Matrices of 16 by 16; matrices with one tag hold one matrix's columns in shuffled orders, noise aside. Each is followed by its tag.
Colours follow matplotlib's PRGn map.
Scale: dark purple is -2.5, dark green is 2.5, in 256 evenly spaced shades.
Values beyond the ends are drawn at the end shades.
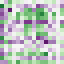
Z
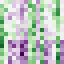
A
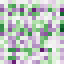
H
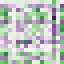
Z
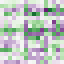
H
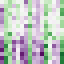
A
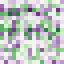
H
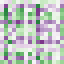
Z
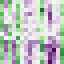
A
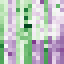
A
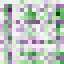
Z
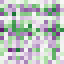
H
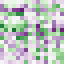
H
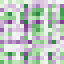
Z
